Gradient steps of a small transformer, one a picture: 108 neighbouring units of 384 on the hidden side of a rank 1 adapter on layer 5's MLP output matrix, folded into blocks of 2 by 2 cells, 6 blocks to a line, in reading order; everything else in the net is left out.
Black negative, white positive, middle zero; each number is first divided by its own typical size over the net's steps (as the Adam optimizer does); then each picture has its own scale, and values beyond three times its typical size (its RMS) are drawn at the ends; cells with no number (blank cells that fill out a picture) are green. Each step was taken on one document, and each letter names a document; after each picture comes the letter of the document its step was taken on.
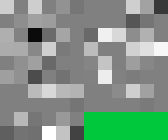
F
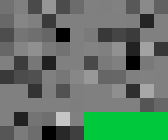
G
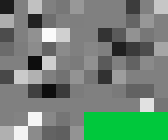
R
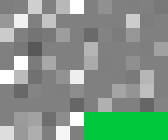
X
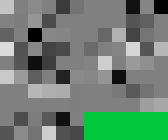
R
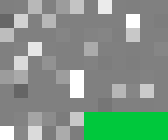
X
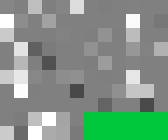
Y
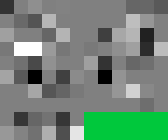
F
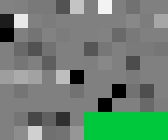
Y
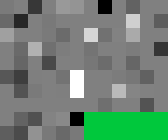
X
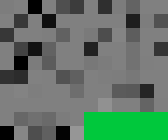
Y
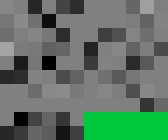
G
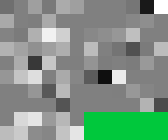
R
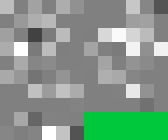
F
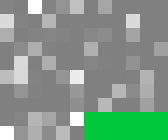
X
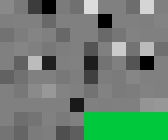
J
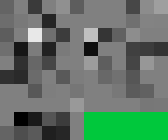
G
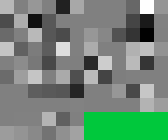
G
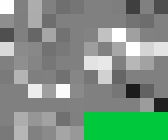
R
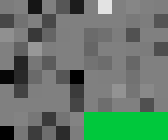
X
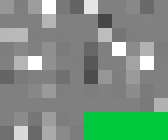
J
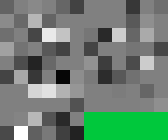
R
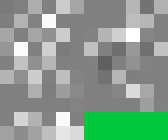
F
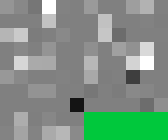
J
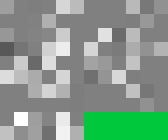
F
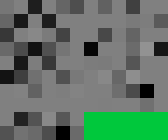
Y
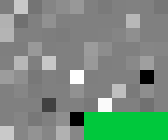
X
